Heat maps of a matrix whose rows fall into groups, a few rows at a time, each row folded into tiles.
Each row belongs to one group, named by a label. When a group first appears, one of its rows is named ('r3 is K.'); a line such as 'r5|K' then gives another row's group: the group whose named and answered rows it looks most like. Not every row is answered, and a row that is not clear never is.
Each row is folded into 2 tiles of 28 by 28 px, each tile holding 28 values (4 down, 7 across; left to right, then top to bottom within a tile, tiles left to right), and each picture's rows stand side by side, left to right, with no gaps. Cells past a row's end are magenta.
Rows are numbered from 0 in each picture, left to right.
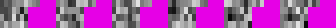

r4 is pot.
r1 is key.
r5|pot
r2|key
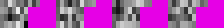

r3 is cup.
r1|key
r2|pot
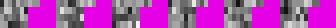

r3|key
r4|key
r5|pot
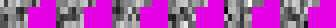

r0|cup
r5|pot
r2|pot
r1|cup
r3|cup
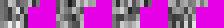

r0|pot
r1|key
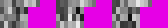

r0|key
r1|pot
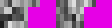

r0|cup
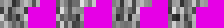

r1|key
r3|key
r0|key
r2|pot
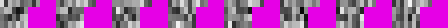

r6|key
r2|cup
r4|key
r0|cup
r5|pot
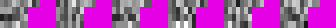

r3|pot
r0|cup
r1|pot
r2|cup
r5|pot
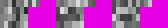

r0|key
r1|cup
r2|key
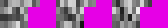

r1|pot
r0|cup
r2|pot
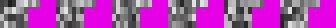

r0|key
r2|key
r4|key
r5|cup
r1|key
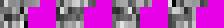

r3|cup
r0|pot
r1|cup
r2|pot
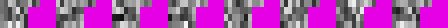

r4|key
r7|pot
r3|cup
